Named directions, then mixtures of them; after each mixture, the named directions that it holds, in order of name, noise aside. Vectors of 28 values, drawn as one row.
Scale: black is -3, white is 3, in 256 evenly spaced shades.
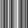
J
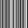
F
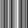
J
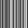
F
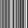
F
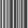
F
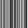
F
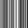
F, J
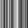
J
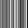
F, J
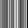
F, J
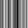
J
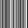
F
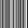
F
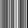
F, J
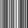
F, J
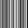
F, J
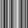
J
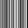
F, J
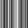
J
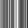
F, J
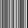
F, J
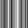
J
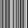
F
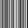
F, J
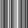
J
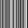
F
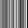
F, J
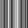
J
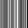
F, J
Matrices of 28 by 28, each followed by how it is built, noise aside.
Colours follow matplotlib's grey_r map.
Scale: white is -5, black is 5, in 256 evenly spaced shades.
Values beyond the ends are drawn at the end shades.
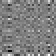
low rank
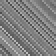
Toeplitz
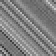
Toeplitz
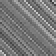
Toeplitz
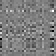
low rank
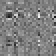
low rank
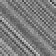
Toeplitz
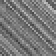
Toeplitz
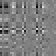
low rank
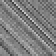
Toeplitz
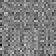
low rank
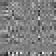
low rank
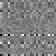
low rank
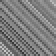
Toeplitz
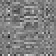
low rank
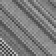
Toeplitz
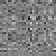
low rank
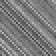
Toeplitz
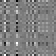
low rank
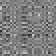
low rank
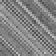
Toeplitz
